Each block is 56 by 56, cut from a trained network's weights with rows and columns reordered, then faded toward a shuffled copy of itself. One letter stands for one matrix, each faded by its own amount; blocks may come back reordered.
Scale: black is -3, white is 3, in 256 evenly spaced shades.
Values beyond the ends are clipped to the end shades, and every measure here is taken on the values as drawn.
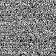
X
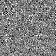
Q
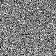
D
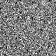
D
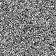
D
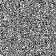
Q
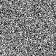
D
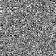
Q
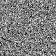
D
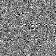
Q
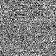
X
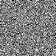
Q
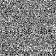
X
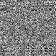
X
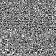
X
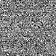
X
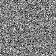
D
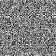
X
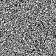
D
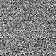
X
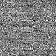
X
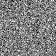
D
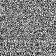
X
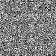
X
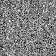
D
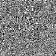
Q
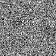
Q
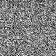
X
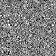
Q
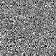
Q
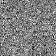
Q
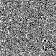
Q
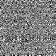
X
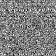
X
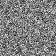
D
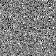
Q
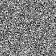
D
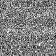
X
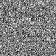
X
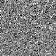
Q
